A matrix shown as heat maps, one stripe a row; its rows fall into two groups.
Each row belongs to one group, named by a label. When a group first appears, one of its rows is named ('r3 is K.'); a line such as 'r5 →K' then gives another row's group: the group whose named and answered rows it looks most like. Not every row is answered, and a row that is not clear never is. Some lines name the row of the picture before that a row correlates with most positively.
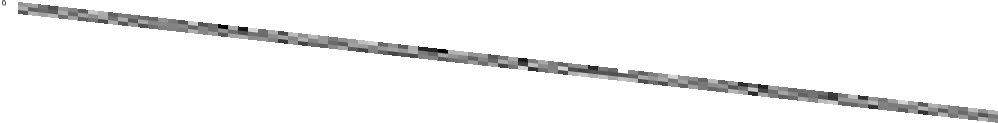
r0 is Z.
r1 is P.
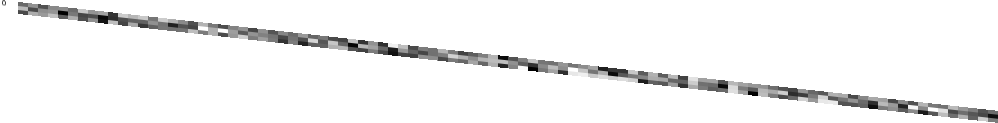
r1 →Z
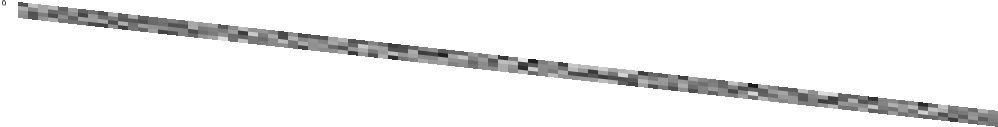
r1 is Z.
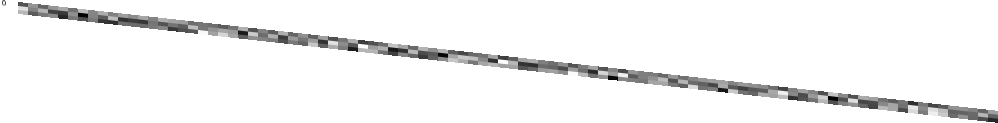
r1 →Z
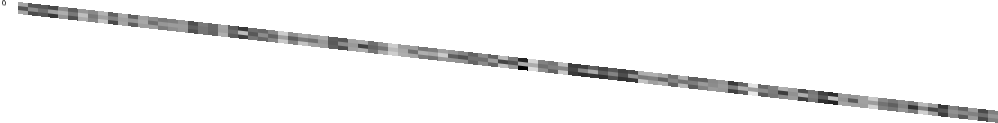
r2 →P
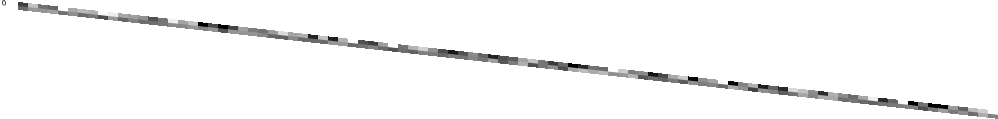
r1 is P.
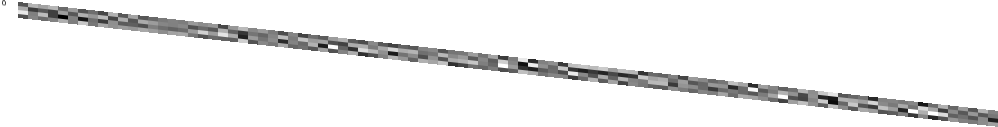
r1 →P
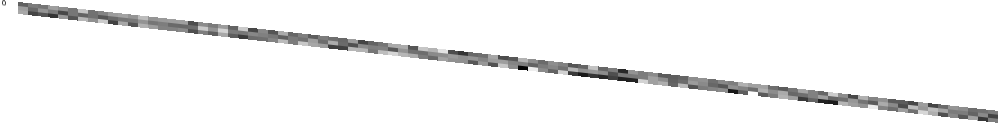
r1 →Z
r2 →P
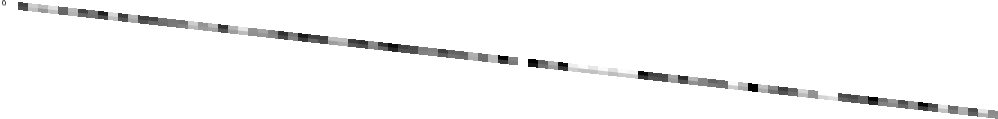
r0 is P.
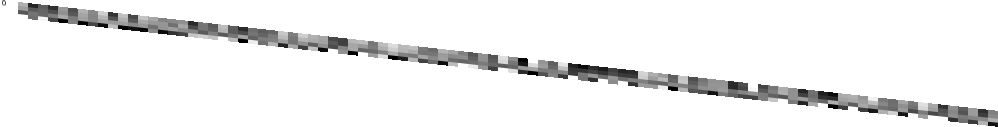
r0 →P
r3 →Z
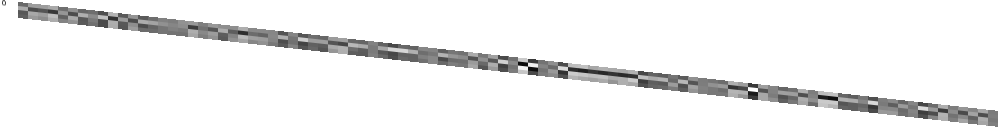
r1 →P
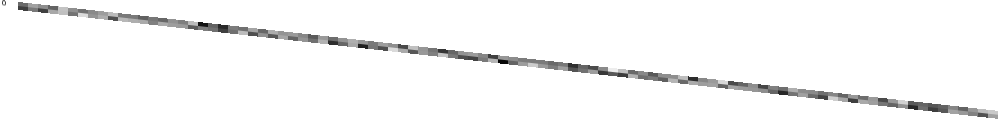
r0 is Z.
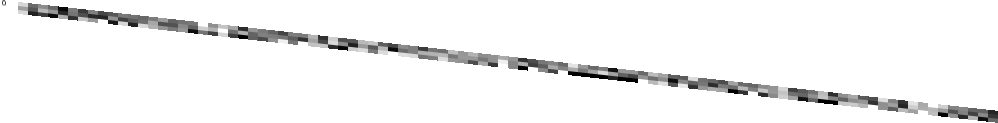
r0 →Z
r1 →Z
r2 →P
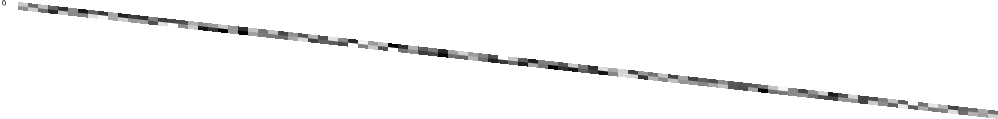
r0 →Z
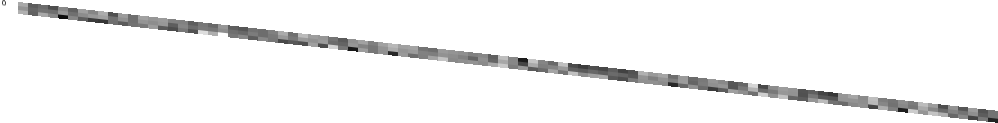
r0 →P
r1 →P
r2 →Z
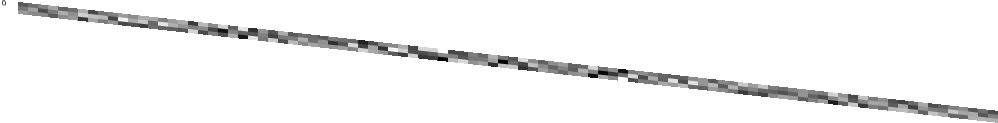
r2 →Z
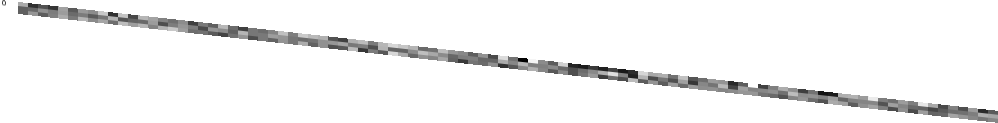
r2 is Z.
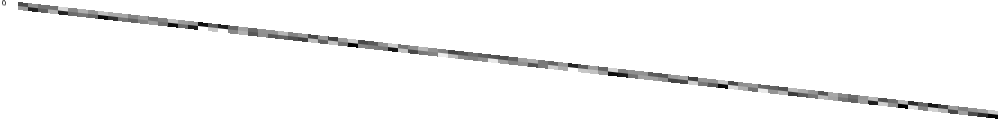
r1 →Z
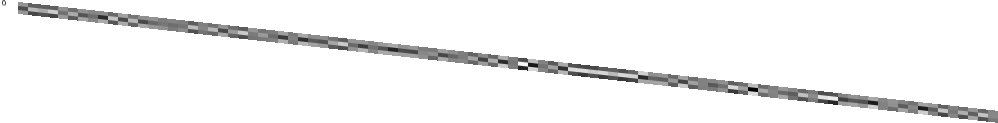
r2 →P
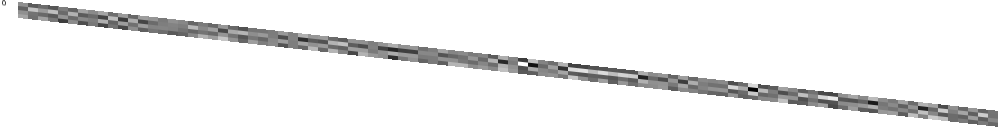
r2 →P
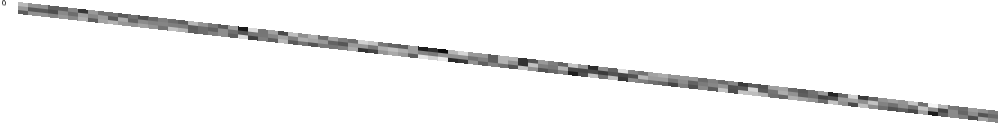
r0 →Z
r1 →P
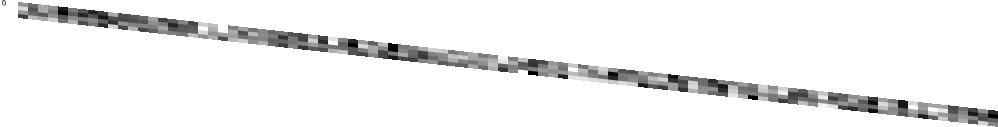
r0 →Z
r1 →Z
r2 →Z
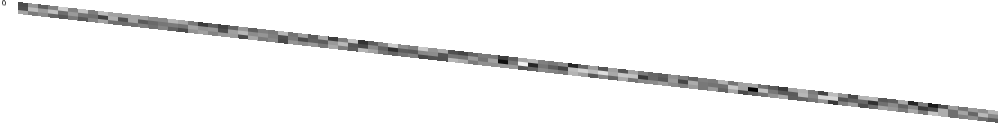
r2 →Z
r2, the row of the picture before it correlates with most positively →1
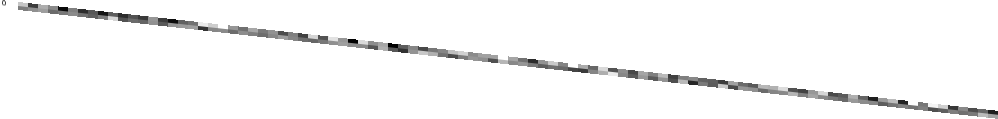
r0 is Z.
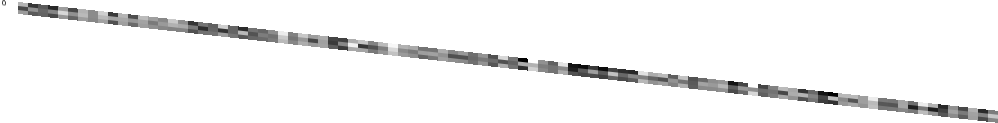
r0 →P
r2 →P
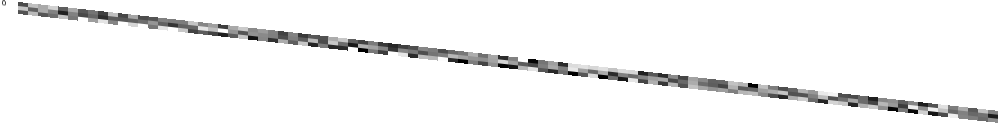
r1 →Z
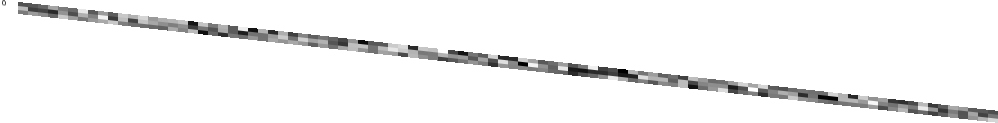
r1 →P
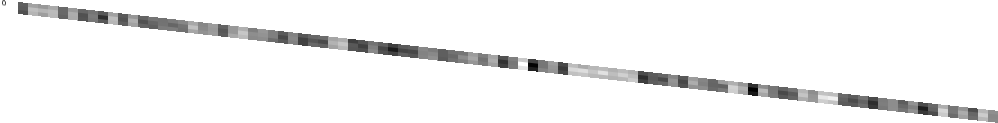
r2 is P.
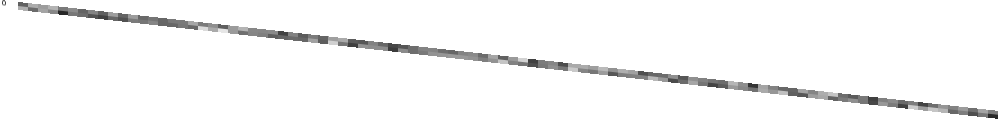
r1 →Z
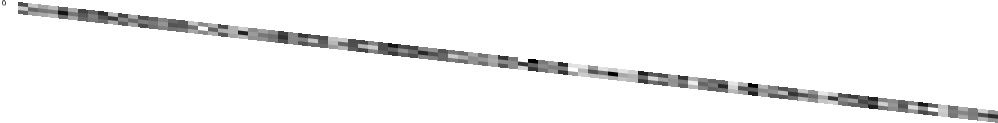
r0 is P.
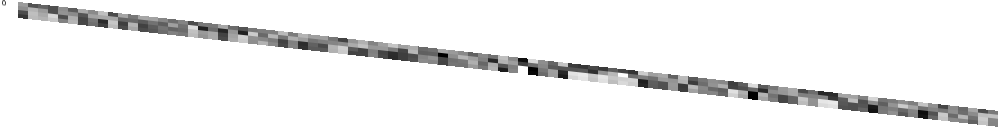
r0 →P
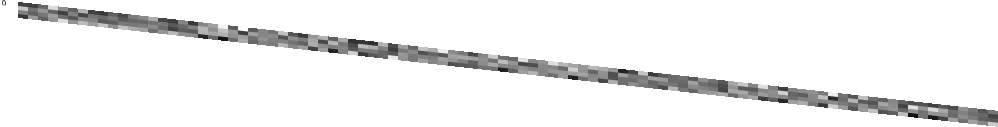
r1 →Z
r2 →Z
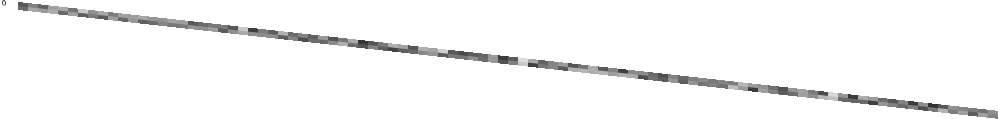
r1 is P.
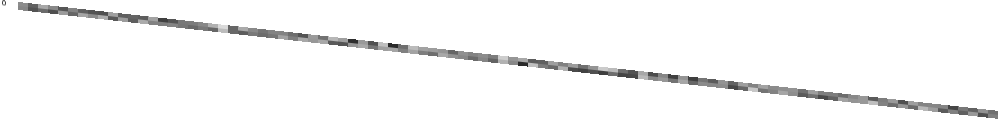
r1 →P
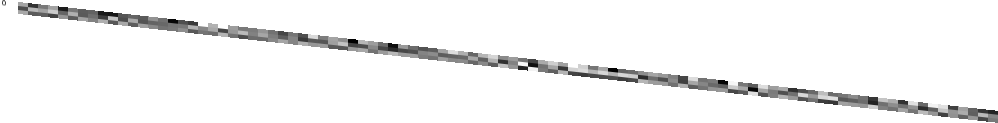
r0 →Z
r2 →P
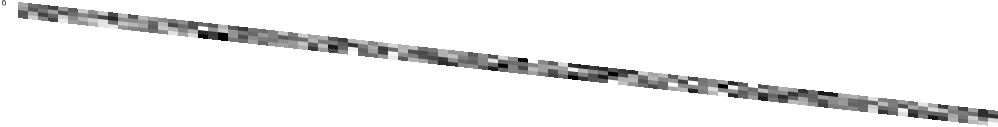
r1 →Z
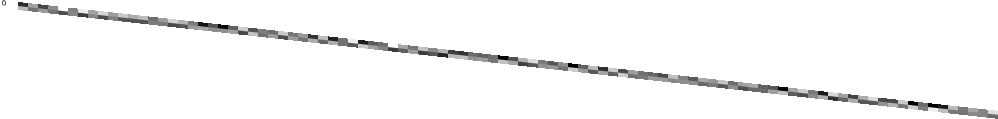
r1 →Z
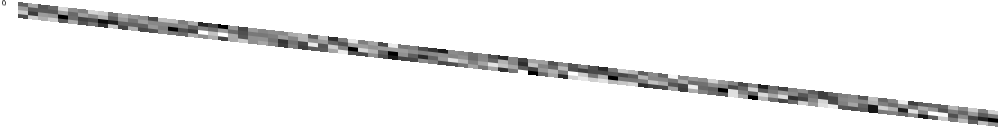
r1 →P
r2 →Z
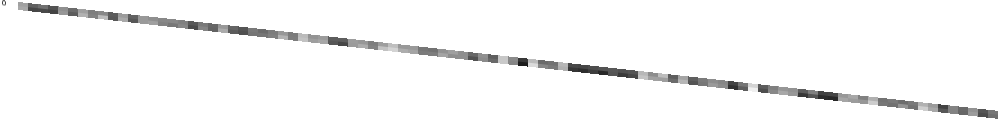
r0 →P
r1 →P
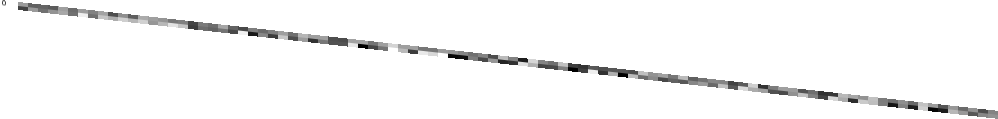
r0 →P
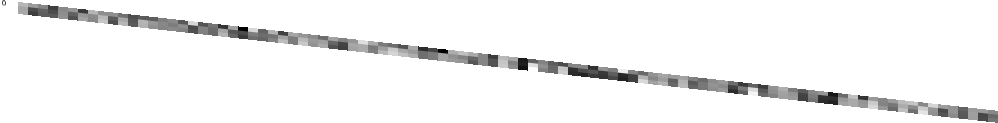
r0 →Z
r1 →P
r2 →P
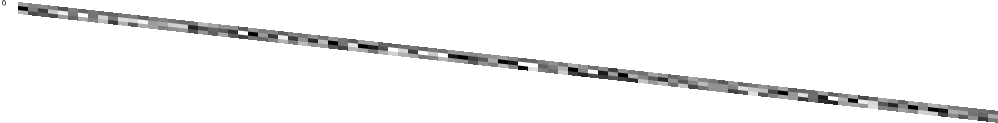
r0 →Z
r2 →P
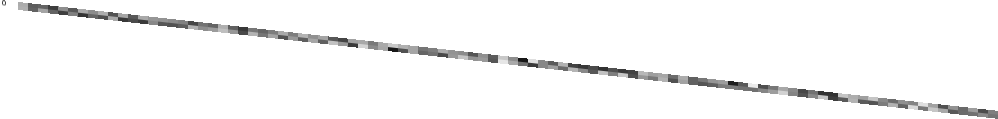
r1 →Z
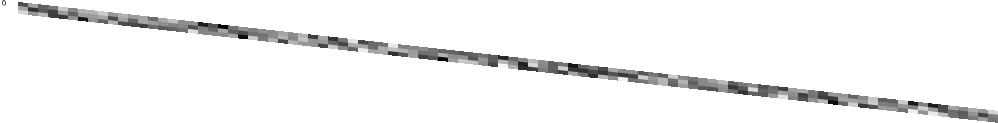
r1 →P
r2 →Z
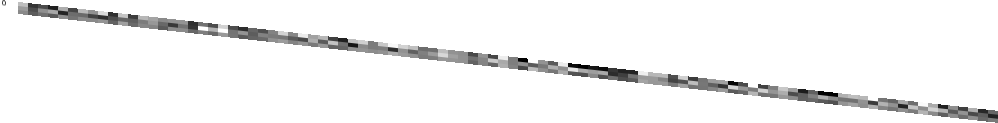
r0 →P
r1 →Z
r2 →P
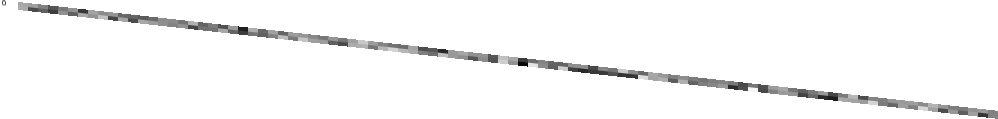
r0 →Z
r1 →P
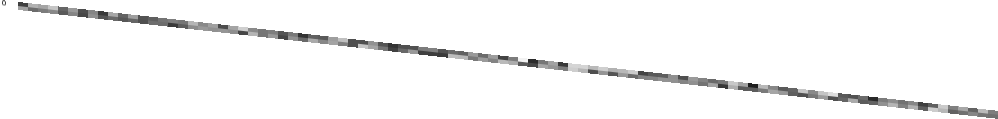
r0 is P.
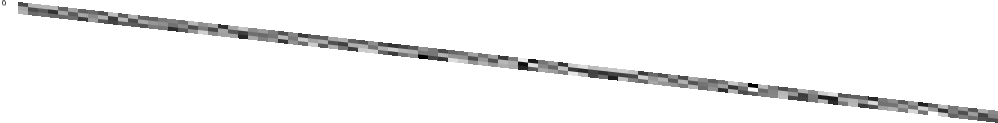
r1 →P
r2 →Z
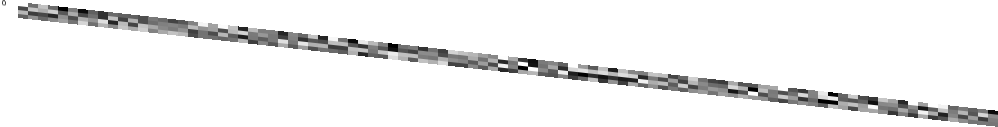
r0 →Z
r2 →P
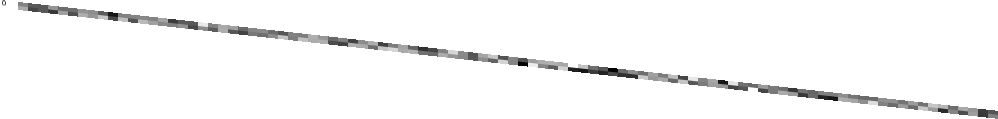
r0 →Z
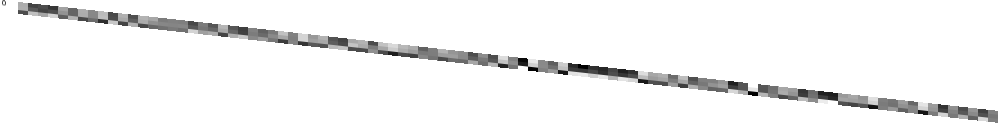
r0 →P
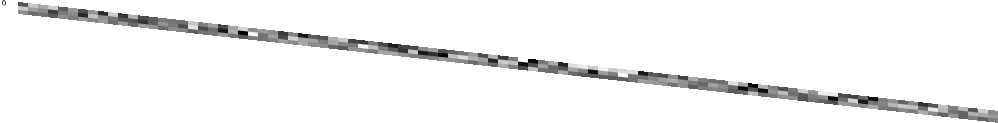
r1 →Z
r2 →P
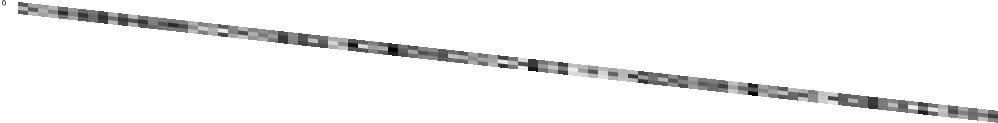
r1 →Z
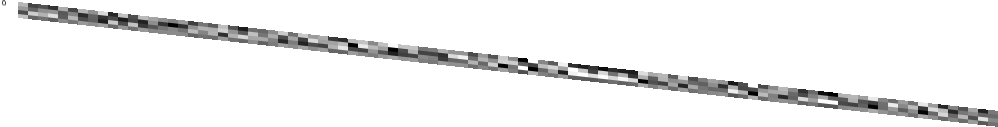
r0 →P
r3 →P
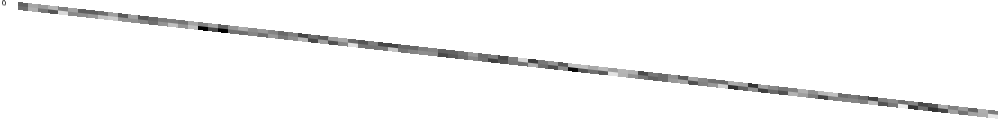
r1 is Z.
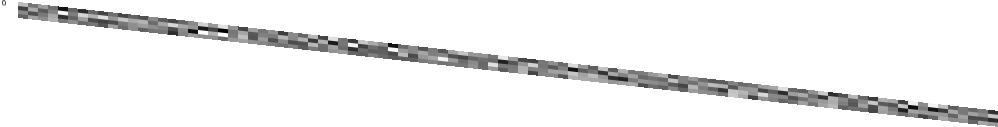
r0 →Z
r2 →Z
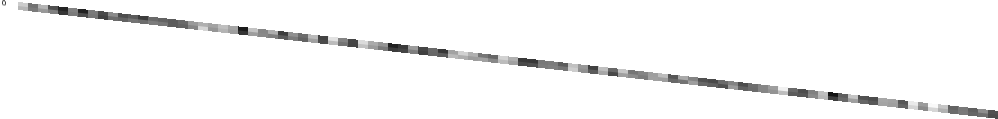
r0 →Z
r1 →Z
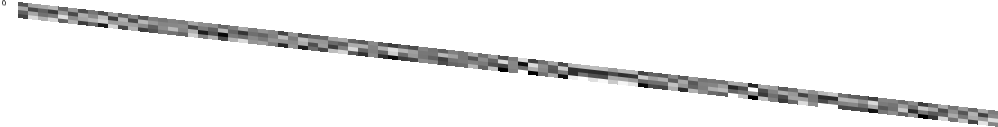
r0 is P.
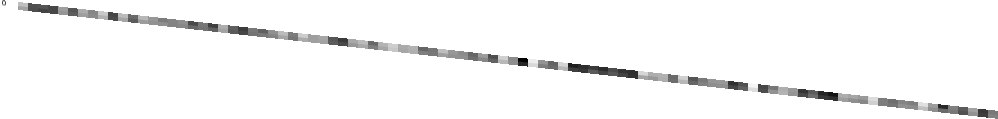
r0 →P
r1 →P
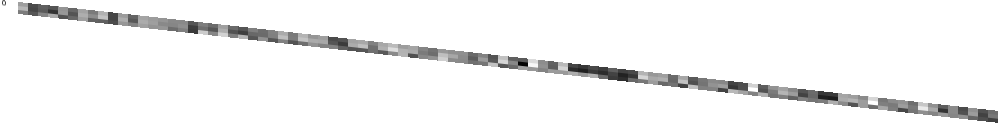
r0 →P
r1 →P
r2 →Z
